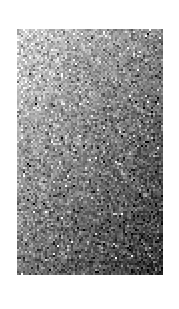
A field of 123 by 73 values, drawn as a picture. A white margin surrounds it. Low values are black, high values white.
The grain is fine, like static. The top left is the ninth with the highest average. The ninth with the lowest average is the bottom right. The histogram is bell-shaped. The field climbs toward the top left. No row or column stands out. Neither half mirrors the other.
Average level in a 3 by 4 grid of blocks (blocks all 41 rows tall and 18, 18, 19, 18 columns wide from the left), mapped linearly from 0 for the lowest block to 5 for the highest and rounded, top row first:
5433 / 4321 / 2210
